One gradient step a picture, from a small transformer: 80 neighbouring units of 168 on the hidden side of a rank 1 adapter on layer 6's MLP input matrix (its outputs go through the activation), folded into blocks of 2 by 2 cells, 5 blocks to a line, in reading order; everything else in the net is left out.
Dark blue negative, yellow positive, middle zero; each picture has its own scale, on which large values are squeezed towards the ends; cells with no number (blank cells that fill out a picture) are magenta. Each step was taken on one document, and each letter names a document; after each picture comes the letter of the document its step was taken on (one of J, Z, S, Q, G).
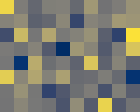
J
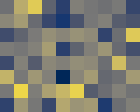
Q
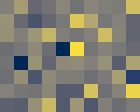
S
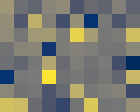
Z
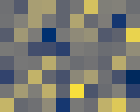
Q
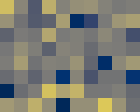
J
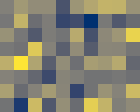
Z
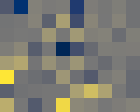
S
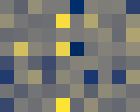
S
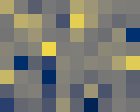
Z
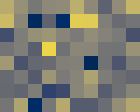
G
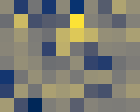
G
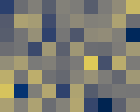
G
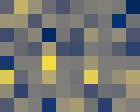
Q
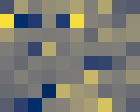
G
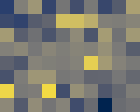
G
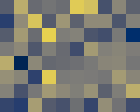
Z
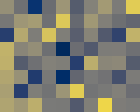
J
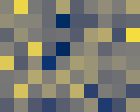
Q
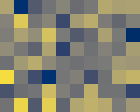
Z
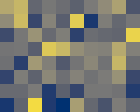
Z
